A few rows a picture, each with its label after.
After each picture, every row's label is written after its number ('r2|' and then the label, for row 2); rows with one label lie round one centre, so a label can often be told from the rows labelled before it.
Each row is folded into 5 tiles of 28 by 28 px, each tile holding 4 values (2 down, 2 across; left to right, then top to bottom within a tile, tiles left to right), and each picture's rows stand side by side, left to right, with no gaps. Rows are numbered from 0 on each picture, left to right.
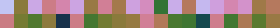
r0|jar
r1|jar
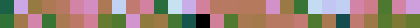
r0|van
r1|jar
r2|jar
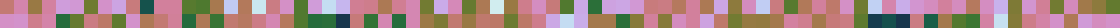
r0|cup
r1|van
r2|jar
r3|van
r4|cup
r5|cup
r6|jar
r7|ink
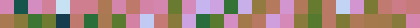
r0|jar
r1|cup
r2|cup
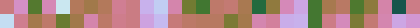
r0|cup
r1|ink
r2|ink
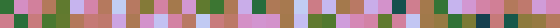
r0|van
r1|ink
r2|ink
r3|jar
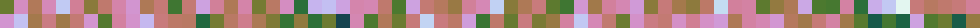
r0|cup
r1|cup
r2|jar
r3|cup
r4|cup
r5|ink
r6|jar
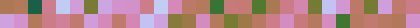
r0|cup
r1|ink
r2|cup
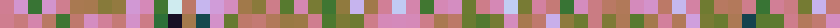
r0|cup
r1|jar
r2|van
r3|van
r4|van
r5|van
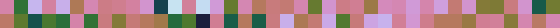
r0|jar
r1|jar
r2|cup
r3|ink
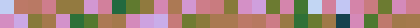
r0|ink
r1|cup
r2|jar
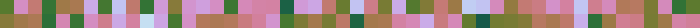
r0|van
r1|cup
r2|van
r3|cup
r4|ink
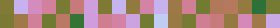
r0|van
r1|ink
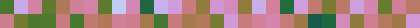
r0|van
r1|van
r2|van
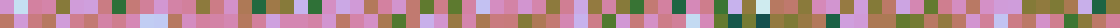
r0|ink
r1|ink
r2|cup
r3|cup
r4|ink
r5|jar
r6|cup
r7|ink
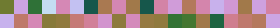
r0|cup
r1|van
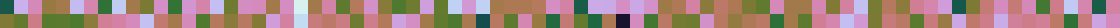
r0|van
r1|cup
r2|ink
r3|jar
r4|jar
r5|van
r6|ink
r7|ink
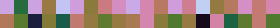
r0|jar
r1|jar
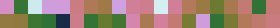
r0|jar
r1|ink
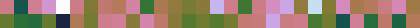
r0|jar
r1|van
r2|jar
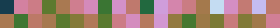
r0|van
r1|van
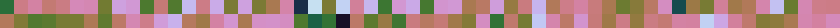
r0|van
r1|cup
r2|jar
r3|van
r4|ink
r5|cup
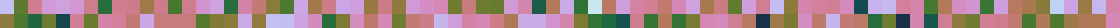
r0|jar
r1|cup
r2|cup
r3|ink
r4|jar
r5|cup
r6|jar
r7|van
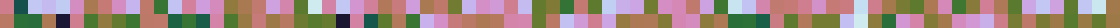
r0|jar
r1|jar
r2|jar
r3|cup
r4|cup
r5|jar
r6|ink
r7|cup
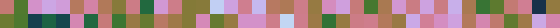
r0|jar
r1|van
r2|cup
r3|ink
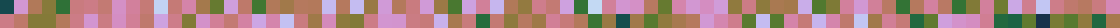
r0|van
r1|ink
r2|cup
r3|cup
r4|jar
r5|ink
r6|ink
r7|jar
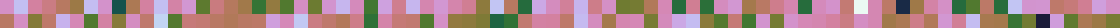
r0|ink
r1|ink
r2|cup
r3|van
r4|ink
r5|van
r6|ink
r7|jar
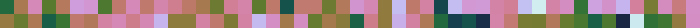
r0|van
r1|ink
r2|van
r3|jar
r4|jar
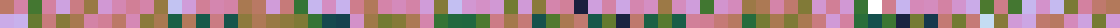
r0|cup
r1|jar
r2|jar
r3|jar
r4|jar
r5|van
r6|jar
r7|cup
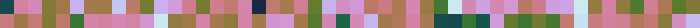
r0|van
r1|ink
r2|cup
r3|jar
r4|ink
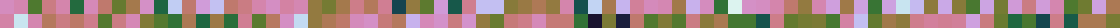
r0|ink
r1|jar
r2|ink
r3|cup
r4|jar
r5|jar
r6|cup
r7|jar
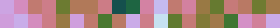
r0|ink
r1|ink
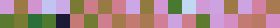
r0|jar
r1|cup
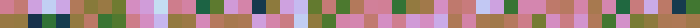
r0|jar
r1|ink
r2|ink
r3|cup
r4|ink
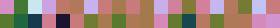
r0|jar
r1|van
